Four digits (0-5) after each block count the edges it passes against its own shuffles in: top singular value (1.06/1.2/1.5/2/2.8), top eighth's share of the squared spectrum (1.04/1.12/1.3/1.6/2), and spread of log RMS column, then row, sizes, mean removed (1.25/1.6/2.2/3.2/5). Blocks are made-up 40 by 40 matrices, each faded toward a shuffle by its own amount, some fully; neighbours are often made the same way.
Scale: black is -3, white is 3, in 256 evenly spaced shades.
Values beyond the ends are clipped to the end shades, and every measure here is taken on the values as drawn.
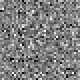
3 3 1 1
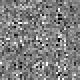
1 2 3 2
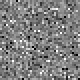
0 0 0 0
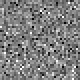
1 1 0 0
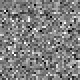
0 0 0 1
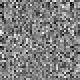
3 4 2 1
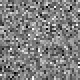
2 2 0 0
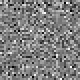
3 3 1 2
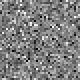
0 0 0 0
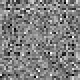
3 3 1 2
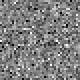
1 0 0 0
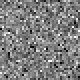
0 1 0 0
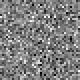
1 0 0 0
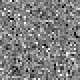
0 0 0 0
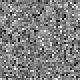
0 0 0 0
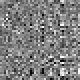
4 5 2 2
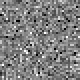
0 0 0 0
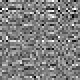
4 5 2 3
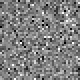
1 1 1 0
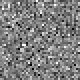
2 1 0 0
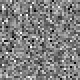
2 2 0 0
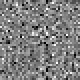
3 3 1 1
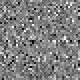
3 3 1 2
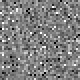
2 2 0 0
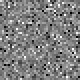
1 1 0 0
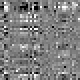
4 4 3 3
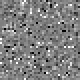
2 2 0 0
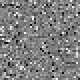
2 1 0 0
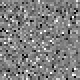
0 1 0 0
